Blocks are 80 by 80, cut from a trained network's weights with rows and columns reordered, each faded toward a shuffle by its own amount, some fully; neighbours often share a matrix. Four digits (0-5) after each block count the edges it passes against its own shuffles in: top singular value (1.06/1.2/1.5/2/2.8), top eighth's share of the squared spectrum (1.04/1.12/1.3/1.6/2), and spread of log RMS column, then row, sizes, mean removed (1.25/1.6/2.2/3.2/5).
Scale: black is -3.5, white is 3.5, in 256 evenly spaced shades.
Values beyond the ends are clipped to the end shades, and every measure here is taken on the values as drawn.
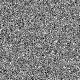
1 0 0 0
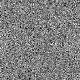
2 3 1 1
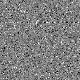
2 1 0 1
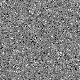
2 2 0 1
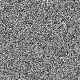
0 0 0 0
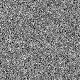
1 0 0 0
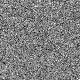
0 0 0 0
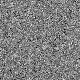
0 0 0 0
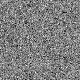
1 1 0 0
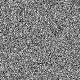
1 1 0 0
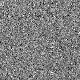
1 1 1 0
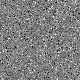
0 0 0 0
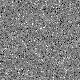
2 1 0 0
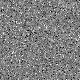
0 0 0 0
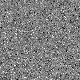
2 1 0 1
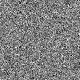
3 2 0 1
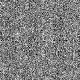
3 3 1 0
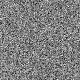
1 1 0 0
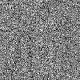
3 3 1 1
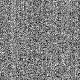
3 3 0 1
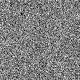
1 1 0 0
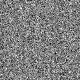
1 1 0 0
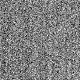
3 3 1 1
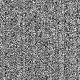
3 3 0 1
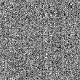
2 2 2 1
